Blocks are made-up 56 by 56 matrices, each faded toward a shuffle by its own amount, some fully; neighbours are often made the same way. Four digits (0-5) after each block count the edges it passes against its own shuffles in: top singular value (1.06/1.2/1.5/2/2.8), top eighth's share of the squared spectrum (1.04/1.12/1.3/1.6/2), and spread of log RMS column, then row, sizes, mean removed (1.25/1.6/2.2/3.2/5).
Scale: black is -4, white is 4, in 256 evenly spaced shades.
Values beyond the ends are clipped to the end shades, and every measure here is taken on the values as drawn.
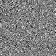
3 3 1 0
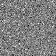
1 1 0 0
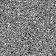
0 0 0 0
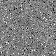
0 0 0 0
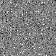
3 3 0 2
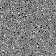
0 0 0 0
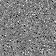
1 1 0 0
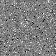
1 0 0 0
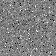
0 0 0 0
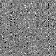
3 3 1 1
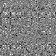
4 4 2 2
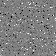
1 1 0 0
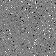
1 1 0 0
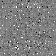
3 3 1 1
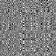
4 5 3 2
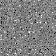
3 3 1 1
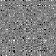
4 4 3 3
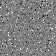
0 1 0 0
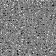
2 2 0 0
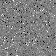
1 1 0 0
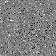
2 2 0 1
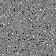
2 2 0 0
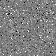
2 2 0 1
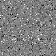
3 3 1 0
